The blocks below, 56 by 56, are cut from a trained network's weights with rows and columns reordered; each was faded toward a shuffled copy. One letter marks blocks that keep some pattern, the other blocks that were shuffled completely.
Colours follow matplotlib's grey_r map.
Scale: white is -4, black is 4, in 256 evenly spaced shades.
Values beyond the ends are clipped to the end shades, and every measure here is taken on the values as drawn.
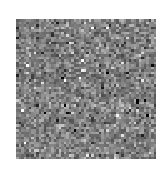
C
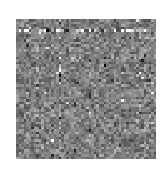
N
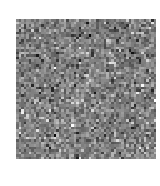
C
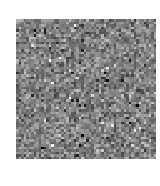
C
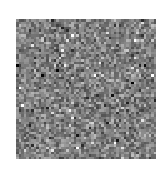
C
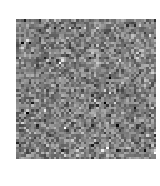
C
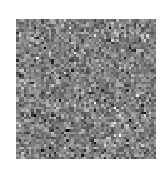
C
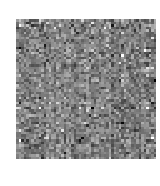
N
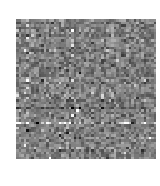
N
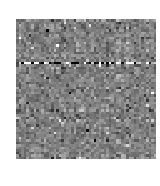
N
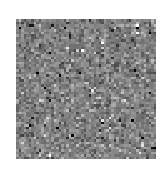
C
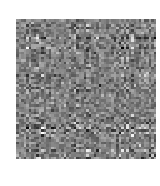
N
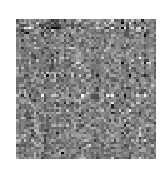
N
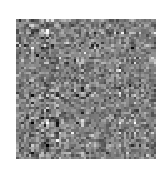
N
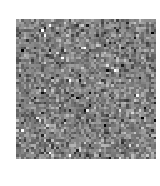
C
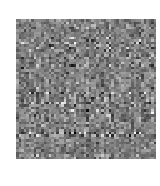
N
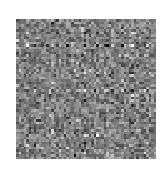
N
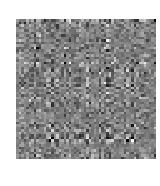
N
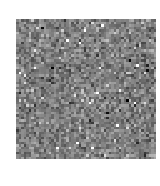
C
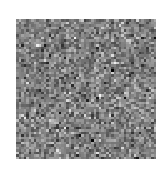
C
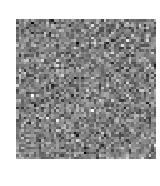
C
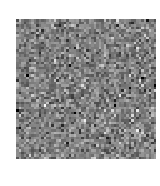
C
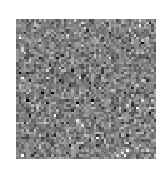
C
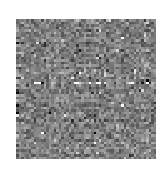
N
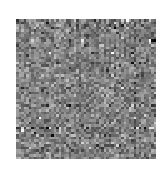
N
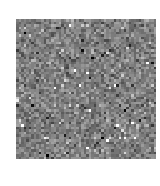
C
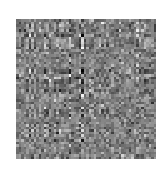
N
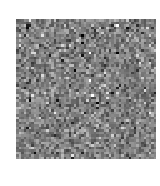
C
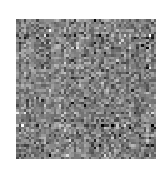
N
